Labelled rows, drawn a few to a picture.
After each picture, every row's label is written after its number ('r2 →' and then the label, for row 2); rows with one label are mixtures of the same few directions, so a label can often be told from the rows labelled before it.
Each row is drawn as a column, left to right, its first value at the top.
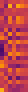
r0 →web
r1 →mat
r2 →mat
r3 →web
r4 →mat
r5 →mat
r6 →mat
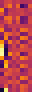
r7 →web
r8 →web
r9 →mat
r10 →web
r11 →mat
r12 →mat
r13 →mat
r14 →mat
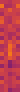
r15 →mat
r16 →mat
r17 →web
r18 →web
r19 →mat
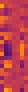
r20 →mat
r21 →web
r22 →web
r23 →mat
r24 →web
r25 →web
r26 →mat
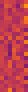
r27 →mat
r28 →mat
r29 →web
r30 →web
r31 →mat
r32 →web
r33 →mat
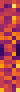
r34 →web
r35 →mat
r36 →mat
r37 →mat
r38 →web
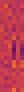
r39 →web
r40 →mat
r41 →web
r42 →web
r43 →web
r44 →web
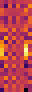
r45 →web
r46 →mat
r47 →mat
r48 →mat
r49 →mat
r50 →mat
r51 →web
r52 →mat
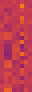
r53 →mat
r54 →web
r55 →web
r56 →web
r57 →web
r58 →mat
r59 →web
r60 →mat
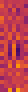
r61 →mat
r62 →web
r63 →web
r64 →web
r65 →web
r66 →web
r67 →mat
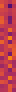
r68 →mat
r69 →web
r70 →mat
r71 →web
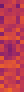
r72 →mat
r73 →web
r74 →web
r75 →web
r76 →mat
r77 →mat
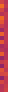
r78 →mat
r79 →web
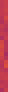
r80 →web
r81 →web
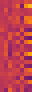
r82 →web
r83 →web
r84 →web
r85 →mat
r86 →mat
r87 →mat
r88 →mat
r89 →mat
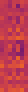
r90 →web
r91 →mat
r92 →mat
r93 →web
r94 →mat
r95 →web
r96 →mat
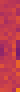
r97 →web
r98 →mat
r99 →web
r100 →web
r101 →web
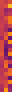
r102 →web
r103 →web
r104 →mat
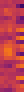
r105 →web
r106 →web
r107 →web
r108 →web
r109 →mat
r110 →mat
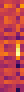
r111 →web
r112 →mat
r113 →mat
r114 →mat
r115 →web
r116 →mat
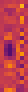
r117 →web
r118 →web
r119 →web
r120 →web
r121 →web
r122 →mat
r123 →mat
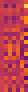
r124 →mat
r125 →mat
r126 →web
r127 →mat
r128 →web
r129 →web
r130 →mat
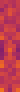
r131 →web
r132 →mat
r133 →web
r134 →mat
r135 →web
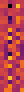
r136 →mat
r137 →web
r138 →mat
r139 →web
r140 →mat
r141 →web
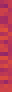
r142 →mat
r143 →mat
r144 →web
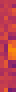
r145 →mat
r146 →web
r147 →web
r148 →web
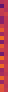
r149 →mat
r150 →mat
